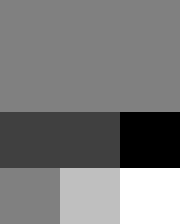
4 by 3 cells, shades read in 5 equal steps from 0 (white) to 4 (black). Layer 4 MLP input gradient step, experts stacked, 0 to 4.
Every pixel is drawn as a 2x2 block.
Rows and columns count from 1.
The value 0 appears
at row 4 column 3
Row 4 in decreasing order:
2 1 0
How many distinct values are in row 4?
3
